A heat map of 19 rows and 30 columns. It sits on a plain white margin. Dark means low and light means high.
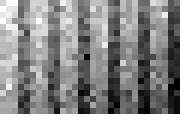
Ninth with the highest average: top left. Slope: up to the top left. Ninth with the lowest average: bottom right. Average level on the scale: 50%. Stripes: upright, repeating 6 times.
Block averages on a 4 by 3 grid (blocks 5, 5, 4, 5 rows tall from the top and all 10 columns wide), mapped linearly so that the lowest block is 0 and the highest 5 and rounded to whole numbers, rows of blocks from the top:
543 / 432 / 321 / 210
